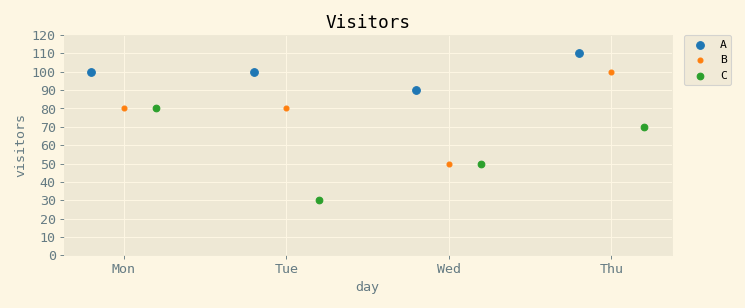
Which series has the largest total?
A
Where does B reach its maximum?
Thu
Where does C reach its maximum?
Mon
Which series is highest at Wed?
A
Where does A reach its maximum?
Thu
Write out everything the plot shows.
Title: Visitors
x-axis: day, ticks Mon Tue Wed Thu
y-axis: visitors, ticks 0 10 20 30 40 50 60 70 80 90 100 110 120
Legend: A, B, C
Values:
A: 100 100 90 110
B: 80 80 50 100
C: 80 30 50 70
